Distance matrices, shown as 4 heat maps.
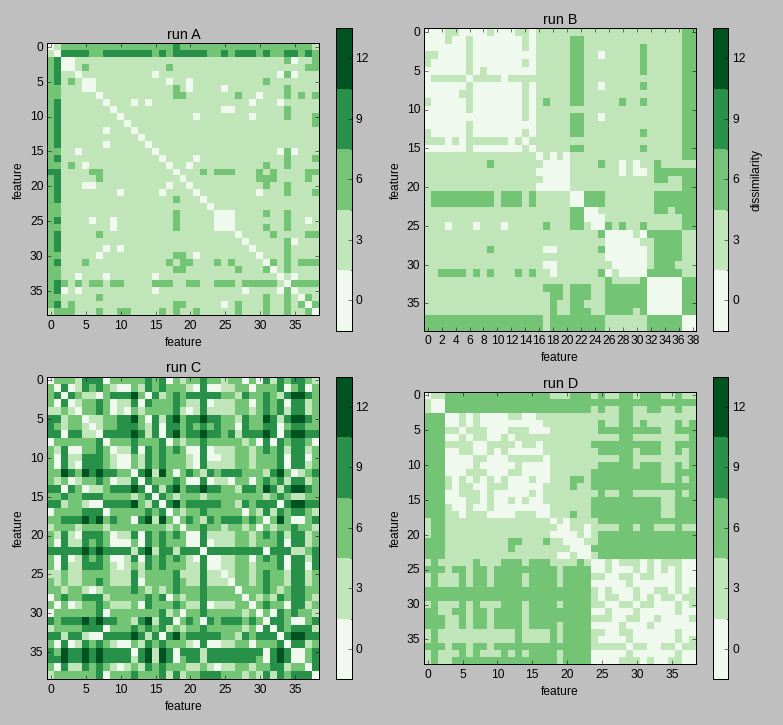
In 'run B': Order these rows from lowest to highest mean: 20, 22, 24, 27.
20, 27, 24, 22
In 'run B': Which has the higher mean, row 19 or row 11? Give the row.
19
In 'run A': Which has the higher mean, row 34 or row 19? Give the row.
34
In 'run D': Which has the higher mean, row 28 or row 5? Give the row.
28
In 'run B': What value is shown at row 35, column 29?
6
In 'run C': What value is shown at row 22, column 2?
9
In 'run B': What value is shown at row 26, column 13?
3
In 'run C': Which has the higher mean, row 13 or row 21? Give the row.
13
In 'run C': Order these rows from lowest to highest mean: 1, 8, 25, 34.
1, 34, 25, 8
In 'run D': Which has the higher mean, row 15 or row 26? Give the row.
26
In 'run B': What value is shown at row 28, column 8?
3
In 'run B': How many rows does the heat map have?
39
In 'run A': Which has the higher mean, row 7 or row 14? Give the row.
7
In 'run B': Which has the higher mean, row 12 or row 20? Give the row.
20
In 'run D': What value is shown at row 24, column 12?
6
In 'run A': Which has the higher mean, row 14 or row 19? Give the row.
19
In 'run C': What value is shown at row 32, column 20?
6
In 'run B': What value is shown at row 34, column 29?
6
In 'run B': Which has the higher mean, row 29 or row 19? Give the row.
19
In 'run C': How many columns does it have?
39
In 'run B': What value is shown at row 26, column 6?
3
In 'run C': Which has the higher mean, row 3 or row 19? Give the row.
19
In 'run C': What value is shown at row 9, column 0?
6
